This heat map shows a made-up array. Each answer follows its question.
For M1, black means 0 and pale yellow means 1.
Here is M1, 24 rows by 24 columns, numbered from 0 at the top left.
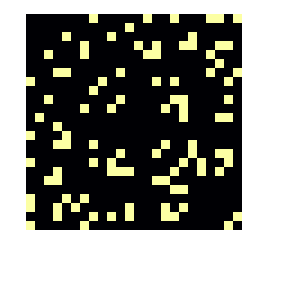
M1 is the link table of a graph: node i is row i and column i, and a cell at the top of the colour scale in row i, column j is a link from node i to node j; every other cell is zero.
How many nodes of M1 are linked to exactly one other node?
4
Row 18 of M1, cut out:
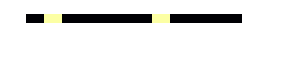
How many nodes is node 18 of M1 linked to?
4
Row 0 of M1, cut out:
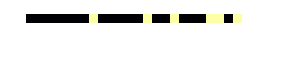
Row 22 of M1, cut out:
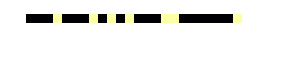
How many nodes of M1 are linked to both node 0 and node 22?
3
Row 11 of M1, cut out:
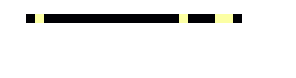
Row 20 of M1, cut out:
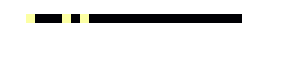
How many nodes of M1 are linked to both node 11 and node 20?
0
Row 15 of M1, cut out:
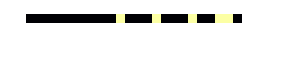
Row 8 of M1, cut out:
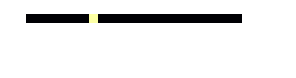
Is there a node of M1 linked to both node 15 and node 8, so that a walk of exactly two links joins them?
no
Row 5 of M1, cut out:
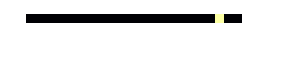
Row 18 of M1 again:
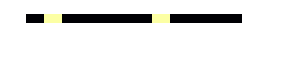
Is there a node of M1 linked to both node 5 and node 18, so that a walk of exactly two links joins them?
no
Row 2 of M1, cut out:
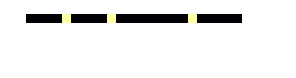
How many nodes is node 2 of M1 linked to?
3
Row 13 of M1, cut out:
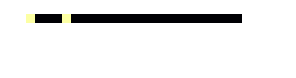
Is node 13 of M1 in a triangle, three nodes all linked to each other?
no
